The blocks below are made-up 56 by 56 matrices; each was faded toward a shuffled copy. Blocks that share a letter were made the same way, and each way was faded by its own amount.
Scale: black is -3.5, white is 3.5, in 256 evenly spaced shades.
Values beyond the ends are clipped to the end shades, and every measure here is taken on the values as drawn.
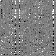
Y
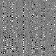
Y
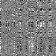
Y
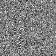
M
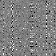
Y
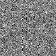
M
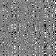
Y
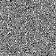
M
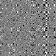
Y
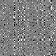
Y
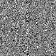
M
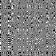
Y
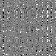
Y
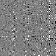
Y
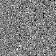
M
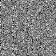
M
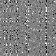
Y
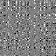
Y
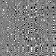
Y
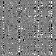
Y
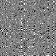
Y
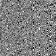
M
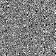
M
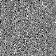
M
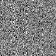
M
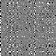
Y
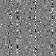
Y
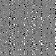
Y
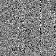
M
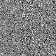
M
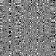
Y
